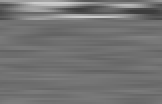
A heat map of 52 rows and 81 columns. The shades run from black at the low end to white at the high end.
Histogram: skewed, a long tail of high values. Seam: horizontal, 20% of the way down, the bottom part calmer. Roughest part: top middle. Grain: streaks across.
